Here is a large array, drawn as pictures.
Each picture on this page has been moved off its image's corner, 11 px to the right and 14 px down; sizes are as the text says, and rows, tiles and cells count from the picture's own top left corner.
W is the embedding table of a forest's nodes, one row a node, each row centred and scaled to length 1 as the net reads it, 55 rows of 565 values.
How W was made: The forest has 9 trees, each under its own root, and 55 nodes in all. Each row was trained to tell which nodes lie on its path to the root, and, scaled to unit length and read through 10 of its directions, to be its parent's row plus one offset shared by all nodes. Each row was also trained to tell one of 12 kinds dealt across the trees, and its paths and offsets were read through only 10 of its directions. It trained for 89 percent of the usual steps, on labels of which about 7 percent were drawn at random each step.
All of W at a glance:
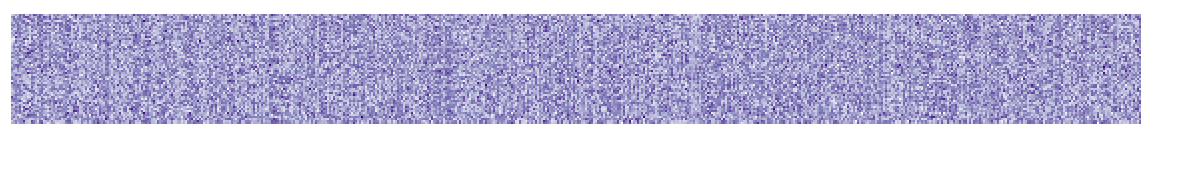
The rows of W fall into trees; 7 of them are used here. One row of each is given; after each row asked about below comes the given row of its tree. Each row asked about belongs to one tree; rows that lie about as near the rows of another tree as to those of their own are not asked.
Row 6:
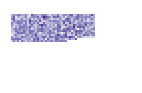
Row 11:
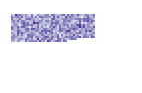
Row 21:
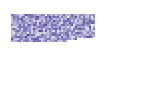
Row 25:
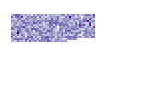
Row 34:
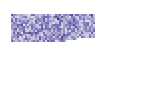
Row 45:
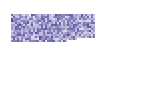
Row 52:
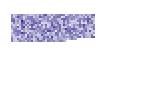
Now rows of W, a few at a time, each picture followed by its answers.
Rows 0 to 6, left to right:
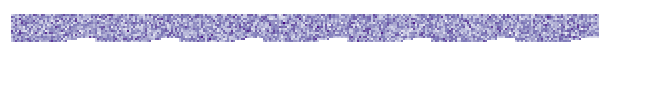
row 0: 45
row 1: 25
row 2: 25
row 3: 34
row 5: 25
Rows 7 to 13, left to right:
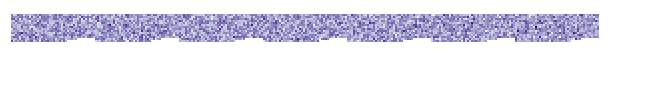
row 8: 21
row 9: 25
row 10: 6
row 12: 11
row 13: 34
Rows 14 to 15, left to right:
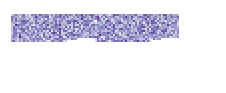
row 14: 34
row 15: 45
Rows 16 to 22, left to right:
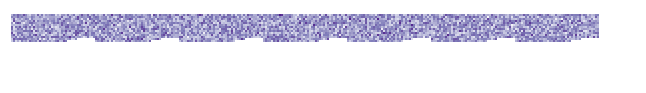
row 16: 25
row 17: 6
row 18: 34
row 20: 21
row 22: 45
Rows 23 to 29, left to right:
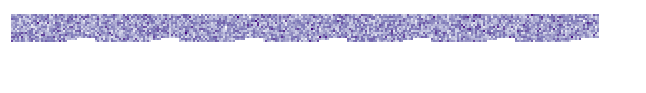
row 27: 21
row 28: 52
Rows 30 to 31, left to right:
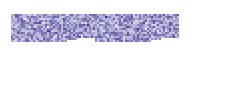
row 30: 21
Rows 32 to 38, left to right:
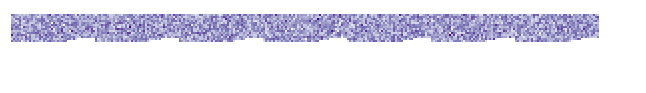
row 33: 34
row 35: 25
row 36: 21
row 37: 21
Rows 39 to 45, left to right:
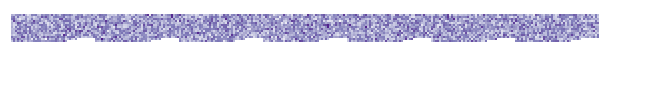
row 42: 21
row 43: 25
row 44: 11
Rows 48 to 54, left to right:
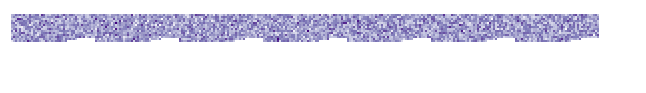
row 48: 21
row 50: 34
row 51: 25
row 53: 34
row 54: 34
